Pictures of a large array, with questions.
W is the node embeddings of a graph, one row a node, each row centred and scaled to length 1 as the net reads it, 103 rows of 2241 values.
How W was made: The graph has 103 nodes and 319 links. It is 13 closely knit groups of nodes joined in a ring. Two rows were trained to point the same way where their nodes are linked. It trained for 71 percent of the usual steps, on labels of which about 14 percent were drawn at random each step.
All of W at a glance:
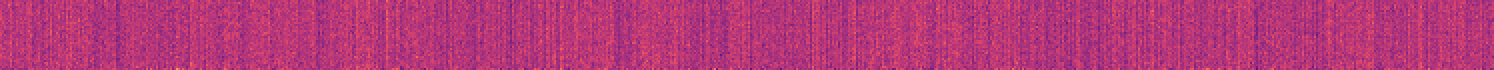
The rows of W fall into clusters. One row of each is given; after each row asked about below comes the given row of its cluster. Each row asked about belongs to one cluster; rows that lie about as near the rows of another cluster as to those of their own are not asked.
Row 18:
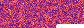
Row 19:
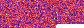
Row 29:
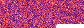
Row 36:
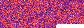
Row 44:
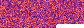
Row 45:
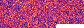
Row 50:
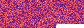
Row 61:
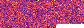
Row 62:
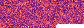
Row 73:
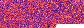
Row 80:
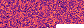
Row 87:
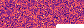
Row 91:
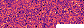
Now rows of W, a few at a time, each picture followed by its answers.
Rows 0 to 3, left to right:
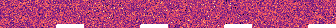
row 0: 62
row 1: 19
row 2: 29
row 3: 73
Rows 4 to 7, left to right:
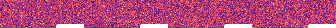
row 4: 18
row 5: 62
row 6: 44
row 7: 62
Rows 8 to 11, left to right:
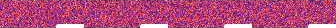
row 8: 19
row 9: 44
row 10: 44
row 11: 29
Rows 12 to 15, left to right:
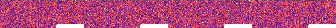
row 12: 91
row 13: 87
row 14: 44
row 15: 61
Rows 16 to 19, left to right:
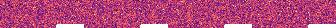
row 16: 61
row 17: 45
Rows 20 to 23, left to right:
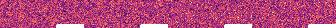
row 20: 80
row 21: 61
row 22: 18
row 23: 73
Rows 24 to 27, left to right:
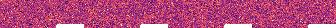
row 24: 29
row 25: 73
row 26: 87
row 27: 19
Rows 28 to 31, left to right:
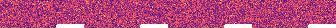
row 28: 61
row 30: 19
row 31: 50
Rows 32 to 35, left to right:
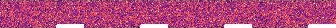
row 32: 45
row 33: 80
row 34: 80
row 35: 87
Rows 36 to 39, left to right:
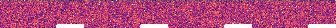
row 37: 80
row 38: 62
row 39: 45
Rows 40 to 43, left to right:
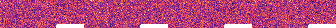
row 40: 50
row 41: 18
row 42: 36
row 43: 87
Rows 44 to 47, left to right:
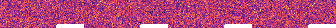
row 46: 45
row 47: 19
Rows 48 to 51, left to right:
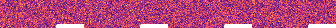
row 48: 80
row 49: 50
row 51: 61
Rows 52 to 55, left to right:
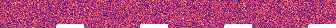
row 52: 36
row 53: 50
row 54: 61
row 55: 73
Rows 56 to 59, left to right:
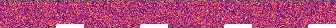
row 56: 62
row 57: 73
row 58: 45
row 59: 80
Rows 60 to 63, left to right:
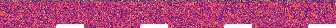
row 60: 19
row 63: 62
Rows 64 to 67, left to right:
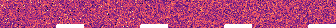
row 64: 87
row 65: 62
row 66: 87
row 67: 19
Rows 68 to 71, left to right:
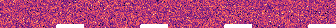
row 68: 18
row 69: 18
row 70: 50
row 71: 45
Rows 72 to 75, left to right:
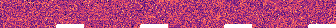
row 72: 44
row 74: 29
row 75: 44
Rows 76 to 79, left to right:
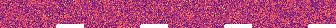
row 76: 73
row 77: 45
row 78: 18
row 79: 80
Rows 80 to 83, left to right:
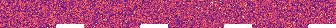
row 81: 91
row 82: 87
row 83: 18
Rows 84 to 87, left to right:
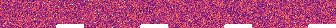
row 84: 44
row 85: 29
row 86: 29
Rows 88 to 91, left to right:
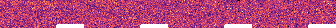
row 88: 61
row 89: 44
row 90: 36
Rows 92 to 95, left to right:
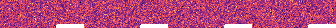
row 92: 80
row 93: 91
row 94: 91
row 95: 73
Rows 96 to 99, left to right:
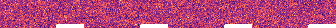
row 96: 73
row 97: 62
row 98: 18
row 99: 73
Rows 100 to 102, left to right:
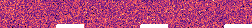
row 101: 44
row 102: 36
